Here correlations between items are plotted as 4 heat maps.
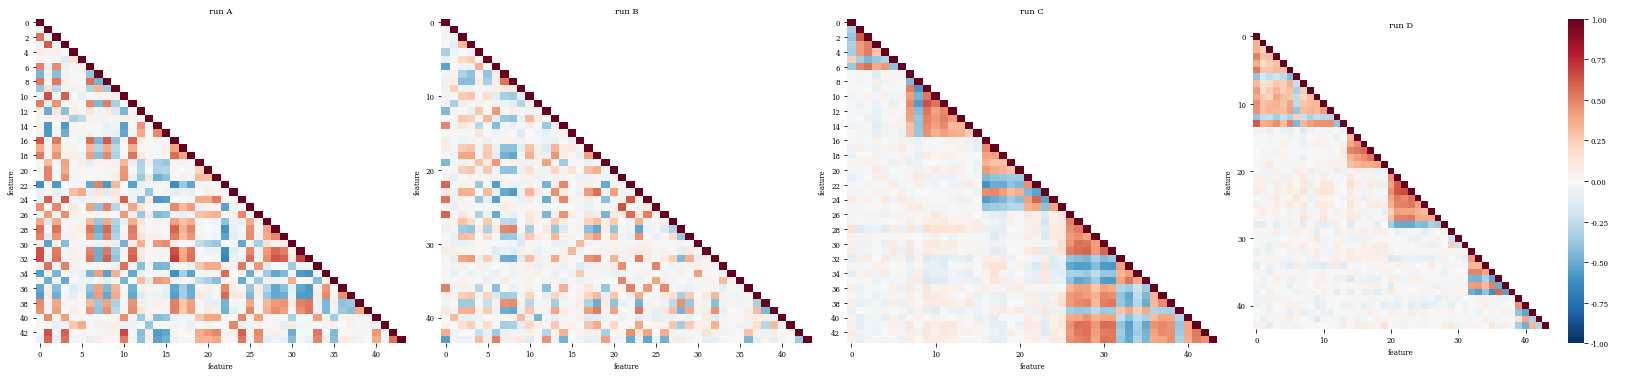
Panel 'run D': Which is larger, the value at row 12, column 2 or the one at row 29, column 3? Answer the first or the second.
the second
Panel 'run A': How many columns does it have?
44
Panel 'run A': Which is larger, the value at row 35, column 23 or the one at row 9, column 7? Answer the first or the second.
the second
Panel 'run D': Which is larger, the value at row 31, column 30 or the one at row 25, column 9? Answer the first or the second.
the second
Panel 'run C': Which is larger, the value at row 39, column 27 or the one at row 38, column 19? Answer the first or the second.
the second
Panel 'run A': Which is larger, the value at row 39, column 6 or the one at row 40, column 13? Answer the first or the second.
the first
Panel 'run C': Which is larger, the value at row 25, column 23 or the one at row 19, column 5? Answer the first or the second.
the second
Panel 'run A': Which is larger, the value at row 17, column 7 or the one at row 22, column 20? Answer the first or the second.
the second
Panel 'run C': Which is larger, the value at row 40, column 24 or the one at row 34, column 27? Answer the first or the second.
the first
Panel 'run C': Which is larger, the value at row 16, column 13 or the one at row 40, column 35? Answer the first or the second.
the first
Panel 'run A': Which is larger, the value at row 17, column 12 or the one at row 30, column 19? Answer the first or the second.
the first
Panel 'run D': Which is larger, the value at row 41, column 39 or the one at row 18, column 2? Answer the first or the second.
the second
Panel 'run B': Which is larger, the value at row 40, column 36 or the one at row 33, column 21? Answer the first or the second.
the second
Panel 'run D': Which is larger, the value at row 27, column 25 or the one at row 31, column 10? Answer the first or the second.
the first
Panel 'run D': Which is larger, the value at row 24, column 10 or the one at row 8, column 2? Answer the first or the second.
the second
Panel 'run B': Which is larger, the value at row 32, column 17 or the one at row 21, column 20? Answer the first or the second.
the first
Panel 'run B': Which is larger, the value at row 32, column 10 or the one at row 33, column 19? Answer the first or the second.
the first
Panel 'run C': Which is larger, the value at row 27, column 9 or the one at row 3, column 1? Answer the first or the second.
the second
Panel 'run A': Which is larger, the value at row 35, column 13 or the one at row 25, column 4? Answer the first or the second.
the second
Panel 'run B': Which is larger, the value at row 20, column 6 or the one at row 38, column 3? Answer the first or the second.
the first
